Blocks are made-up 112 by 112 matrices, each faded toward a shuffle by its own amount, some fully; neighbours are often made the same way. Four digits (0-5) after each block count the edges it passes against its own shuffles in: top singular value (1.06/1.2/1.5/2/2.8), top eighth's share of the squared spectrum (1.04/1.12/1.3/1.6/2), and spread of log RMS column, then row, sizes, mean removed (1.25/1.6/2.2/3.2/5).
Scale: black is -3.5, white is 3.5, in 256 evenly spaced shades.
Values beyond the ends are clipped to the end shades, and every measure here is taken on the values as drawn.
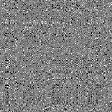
4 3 2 2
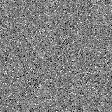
3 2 1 0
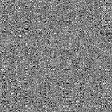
4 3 2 2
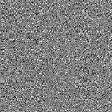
4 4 2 2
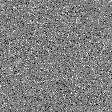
0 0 0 0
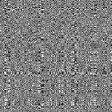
5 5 3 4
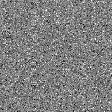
3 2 1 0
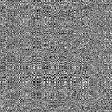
5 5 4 3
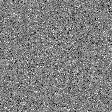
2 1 0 0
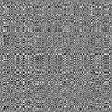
5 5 4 4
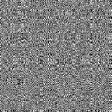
5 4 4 3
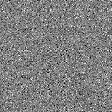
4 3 1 1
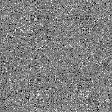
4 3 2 1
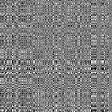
5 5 4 4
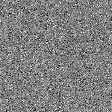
3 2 0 0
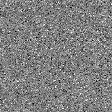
3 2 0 1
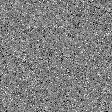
1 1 0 0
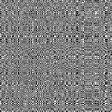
5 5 4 4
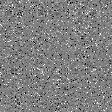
4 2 1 1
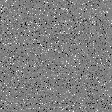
3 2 0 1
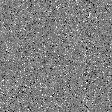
0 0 1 0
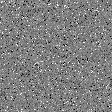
0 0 0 0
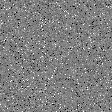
0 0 0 0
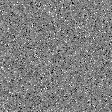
2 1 0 0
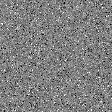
2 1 1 0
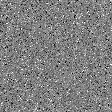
0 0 0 0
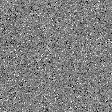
1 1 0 0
